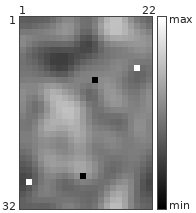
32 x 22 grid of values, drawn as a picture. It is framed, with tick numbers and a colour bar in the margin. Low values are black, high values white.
Lone odd cells: 4, 2 higher and 2 lower than their neighbours. Mirror symmetry: none. Slope: none. Grain: blotchy. Average level on the scale: 50%.
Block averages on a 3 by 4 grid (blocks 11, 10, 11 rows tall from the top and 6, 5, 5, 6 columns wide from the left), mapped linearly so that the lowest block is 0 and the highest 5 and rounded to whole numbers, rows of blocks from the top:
0 0 2 3
3 5 2 2
1 2 2 1
